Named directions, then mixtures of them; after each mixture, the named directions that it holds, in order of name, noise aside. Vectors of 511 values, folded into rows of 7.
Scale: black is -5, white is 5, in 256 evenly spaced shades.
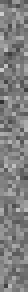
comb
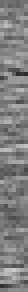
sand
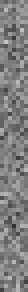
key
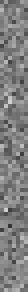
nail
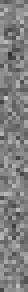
comb, key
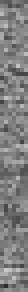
comb, sand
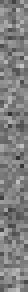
key, nail, sand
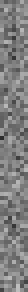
key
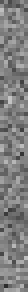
comb, nail, sand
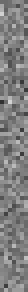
comb, nail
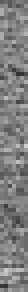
comb, sand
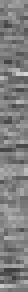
sand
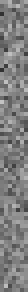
comb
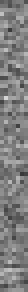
comb, key, sand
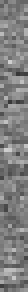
nail, sand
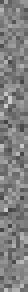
nail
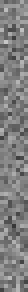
key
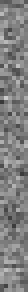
comb, key, sand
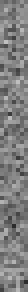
key, sand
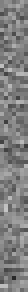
comb, nail, sand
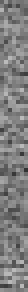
key, nail, sand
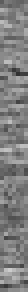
sand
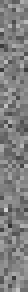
comb, key, nail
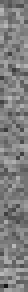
comb, nail, sand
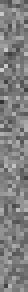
comb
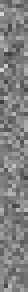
comb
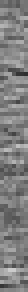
sand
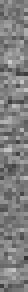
comb, nail, sand
